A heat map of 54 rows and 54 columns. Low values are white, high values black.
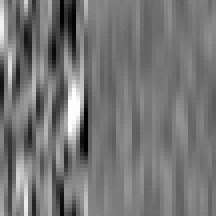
Grain: streaks running down. Histogram: heavy tails on both sides. Mirror symmetry: none. Slope: none. Ninth with the highest average: top left. Seam: vertical, 40% of the way across, the right part calmer.
